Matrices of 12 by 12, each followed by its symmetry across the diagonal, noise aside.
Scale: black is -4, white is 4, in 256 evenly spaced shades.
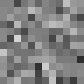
neither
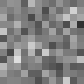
neither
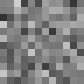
antisymmetric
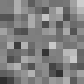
antisymmetric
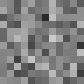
neither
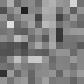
antisymmetric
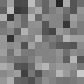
neither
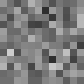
neither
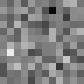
antisymmetric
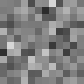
antisymmetric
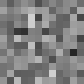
antisymmetric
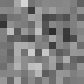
antisymmetric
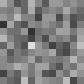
neither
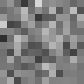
antisymmetric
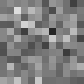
neither
